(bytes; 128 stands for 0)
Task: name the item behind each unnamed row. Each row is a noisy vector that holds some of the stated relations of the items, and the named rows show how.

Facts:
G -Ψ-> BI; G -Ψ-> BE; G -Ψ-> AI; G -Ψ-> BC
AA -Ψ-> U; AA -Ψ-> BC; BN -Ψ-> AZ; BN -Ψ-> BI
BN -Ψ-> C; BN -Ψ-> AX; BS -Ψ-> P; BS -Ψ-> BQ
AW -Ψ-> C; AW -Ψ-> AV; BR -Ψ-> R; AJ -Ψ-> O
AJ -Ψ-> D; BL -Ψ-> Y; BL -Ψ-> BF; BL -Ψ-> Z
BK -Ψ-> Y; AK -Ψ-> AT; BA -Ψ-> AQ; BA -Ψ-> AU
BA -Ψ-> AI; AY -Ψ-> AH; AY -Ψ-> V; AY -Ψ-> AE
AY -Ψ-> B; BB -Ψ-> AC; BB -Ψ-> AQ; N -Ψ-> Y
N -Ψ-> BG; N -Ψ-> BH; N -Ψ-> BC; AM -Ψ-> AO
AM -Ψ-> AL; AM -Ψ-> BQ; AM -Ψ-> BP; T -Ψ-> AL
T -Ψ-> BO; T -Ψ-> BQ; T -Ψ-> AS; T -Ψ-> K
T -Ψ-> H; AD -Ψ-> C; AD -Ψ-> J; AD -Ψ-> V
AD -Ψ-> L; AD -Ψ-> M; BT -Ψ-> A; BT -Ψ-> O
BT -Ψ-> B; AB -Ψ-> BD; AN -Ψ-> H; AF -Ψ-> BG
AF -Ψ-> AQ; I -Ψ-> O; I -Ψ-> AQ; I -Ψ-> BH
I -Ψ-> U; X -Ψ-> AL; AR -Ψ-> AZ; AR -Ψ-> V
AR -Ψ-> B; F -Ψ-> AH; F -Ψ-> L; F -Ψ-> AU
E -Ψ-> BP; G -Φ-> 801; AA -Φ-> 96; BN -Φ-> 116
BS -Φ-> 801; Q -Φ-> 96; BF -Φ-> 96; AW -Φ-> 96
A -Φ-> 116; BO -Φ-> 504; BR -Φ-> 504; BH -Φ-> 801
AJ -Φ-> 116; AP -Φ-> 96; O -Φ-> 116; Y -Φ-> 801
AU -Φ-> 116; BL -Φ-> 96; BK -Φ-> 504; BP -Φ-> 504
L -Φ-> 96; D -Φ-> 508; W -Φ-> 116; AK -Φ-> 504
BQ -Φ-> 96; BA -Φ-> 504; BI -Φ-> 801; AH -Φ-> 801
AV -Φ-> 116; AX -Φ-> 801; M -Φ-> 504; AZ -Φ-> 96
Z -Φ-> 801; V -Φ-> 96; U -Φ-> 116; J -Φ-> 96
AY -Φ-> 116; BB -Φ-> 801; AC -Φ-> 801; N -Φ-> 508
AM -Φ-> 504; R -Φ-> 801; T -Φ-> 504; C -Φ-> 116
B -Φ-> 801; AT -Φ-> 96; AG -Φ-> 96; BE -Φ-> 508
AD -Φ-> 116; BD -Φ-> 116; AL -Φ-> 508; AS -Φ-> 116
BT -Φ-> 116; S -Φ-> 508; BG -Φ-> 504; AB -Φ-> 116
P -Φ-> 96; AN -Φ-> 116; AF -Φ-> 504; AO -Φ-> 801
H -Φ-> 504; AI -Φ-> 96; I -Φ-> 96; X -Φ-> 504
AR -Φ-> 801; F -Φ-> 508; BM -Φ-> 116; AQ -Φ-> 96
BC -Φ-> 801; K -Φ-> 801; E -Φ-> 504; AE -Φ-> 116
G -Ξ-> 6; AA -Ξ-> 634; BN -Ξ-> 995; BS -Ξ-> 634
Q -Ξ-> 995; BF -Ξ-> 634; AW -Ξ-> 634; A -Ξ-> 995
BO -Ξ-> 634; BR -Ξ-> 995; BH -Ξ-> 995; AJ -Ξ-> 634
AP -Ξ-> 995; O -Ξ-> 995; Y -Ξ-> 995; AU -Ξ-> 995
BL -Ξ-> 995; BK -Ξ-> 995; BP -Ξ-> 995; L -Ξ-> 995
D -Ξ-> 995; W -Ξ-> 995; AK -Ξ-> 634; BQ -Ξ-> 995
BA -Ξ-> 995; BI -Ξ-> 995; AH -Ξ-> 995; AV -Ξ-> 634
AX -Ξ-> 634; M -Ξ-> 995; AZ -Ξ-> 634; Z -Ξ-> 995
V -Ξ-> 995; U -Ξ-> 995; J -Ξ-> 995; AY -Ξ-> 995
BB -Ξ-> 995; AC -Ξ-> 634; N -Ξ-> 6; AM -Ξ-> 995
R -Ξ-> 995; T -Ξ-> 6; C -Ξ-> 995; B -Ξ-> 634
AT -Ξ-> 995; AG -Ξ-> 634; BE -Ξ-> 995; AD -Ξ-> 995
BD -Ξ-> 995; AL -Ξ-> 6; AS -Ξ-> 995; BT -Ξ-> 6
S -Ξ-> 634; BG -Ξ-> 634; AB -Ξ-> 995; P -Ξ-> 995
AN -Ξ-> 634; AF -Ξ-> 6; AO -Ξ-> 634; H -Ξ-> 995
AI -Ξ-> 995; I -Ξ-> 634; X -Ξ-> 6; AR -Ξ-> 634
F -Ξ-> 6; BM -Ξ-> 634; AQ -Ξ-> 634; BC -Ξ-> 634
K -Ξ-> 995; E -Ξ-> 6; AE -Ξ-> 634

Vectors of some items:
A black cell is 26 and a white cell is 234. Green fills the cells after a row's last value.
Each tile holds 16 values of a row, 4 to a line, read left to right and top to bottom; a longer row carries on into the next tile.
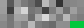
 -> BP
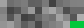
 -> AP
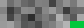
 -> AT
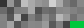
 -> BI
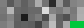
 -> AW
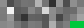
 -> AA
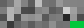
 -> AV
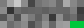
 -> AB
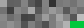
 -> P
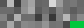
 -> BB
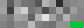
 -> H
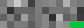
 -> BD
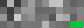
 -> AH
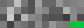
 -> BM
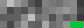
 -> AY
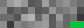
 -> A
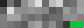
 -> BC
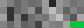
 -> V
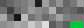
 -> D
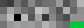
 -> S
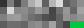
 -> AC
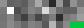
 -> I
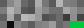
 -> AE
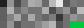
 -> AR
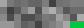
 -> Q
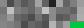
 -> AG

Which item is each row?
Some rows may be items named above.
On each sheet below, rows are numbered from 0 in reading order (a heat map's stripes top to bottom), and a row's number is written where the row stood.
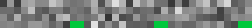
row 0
BH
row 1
G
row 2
AC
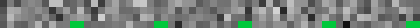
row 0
BS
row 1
AH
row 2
AU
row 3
AK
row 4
AE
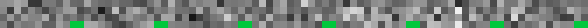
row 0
AS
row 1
BL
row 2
AI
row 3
BB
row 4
BO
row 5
AL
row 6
AN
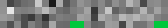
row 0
AQ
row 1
M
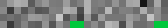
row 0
C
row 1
BA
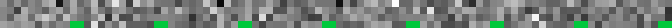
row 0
BK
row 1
G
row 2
AZ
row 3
AN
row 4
B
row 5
BF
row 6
BT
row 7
U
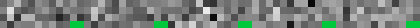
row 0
AJ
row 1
BM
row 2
F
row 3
BR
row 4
M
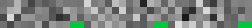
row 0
AN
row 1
AF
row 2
N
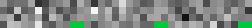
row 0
AL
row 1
BG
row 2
BE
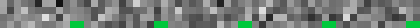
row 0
AM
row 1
R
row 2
AG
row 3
AJ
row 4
AN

